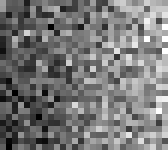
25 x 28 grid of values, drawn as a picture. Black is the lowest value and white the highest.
Stripes: none. Grain: fine. Ninth with the highest average: top right. Slope: up to the right.
